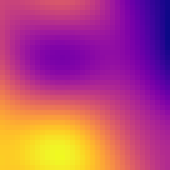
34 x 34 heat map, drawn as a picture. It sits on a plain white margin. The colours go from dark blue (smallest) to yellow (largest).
The field is smooth, with broad soft blobs. Values rise toward the bottom left. Overall the values sit about 50% of the way up the scale. No lone cell stands out from its neighbours. The ninth with the lowest average is the top right.
